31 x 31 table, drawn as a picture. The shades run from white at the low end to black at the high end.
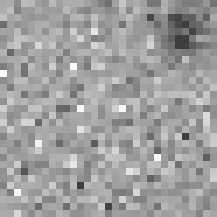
A few values lie far out on both sides of the bulk. There are no regular stripes. The top right is the ninth with the highest average. A single bump stands in the top right.
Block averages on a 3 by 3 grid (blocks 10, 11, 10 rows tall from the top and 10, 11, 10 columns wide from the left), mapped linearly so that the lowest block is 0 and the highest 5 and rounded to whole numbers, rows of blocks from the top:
0 0 5
0 0 0
0 0 1
